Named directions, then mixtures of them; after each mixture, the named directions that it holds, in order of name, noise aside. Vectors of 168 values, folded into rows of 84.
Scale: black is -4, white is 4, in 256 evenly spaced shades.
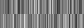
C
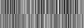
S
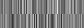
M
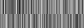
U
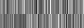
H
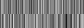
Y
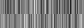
C, S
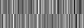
C, S, Y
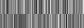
H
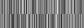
M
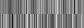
M, U, Y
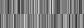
C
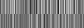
H, S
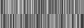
C, U, Y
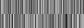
Y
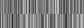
M, S, Y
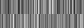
C, Y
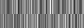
C, H, M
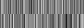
Y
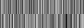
Y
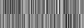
S, U, Y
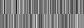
U, Y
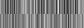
S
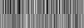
C, S, U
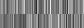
H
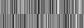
C, S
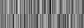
C, H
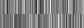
H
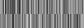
S, U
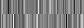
C, H, Y
